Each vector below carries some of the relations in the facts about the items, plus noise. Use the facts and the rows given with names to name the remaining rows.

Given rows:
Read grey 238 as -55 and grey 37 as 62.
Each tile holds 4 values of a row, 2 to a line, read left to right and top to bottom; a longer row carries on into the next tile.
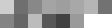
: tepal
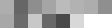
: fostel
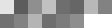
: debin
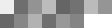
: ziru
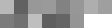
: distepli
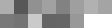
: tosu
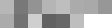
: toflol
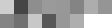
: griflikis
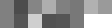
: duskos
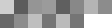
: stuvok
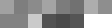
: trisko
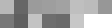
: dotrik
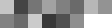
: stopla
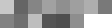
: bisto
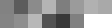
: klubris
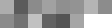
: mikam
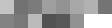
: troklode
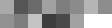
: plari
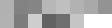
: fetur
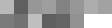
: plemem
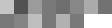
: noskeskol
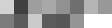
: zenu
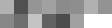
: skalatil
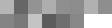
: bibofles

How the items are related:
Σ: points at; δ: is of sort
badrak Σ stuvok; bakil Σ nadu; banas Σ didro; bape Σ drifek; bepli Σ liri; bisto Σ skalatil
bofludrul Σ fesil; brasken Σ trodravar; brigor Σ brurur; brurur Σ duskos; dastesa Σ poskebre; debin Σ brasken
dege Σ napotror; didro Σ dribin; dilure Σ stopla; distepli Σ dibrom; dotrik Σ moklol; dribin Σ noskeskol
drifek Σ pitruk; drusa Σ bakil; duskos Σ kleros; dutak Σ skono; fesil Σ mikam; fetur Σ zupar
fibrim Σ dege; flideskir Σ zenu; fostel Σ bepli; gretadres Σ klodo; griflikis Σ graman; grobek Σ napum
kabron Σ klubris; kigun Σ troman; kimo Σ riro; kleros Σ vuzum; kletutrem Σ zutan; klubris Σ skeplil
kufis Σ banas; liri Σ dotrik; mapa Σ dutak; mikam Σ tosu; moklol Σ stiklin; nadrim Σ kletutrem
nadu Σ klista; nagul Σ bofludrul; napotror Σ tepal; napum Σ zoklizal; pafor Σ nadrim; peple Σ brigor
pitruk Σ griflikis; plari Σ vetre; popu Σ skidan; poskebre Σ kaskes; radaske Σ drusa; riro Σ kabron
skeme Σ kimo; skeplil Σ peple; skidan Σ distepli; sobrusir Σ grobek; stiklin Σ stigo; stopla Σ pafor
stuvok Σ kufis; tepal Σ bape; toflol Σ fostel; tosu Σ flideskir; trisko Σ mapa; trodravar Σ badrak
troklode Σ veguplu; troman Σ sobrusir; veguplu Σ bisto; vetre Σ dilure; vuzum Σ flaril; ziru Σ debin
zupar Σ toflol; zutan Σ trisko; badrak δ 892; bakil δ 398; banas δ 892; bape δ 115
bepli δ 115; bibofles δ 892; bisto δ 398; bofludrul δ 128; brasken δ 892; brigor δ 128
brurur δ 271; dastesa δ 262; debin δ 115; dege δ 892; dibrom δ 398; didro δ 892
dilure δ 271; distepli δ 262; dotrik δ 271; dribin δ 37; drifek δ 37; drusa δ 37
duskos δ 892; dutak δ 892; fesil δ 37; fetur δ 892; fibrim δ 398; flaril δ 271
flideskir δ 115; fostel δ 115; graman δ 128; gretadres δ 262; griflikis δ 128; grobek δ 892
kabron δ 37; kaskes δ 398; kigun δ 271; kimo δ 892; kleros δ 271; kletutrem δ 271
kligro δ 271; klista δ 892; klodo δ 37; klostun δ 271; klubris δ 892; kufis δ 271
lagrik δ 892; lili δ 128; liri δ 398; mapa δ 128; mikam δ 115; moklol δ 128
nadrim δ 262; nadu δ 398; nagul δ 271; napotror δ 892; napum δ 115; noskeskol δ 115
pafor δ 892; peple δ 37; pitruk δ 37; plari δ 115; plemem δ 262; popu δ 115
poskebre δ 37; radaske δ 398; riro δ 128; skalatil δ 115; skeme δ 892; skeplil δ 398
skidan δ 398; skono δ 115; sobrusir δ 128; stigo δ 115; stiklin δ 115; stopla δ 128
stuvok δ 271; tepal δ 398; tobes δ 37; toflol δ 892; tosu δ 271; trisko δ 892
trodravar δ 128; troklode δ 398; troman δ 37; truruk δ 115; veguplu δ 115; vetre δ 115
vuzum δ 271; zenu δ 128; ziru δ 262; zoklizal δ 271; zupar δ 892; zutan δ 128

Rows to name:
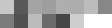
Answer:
stigo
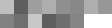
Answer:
klista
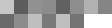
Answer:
kufis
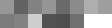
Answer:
kletutrem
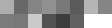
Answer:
mapa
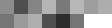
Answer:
kabron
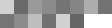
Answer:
didro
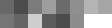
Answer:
brurur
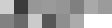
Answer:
graman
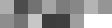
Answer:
vetre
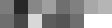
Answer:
flaril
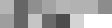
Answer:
bepli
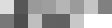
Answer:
moklol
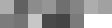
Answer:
nadrim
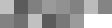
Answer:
bofludrul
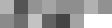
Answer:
flideskir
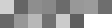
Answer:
dribin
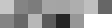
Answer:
fibrim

